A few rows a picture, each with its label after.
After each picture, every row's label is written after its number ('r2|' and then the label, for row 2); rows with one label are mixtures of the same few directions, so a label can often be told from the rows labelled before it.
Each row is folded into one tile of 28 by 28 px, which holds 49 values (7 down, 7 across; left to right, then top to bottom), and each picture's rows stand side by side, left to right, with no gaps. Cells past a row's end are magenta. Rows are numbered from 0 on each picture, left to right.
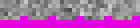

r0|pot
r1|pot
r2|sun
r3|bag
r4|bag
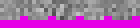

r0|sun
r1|sun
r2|bag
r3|sun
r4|sun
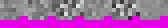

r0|sun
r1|bag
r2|pot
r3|pot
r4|pot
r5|pot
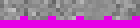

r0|sun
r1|pot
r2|pot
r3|bag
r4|bag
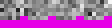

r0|sun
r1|pot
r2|bag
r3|pot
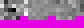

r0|sun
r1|pot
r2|bag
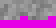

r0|bag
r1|bag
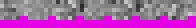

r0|sun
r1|sun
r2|bag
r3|pot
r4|bag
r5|pot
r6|bag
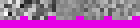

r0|pot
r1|bag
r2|bag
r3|sun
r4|pot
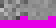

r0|pot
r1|pot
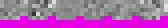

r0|pot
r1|pot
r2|sun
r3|pot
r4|bag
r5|bag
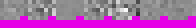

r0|sun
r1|sun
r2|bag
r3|sun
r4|sun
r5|pot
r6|sun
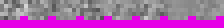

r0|bag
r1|bag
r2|sun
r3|sun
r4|bag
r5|bag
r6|sun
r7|bag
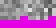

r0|bag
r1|sun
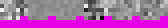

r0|sun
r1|bag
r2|pot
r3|sun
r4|bag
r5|pot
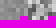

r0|sun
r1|bag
